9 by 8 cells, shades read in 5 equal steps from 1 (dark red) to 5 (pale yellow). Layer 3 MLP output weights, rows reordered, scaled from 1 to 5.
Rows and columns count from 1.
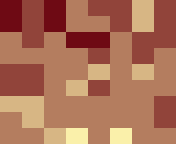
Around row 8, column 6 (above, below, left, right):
3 5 3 3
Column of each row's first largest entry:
7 7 1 1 5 4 1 2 4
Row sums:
17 18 17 22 24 22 25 24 29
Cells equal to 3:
36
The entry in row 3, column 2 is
2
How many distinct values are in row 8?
3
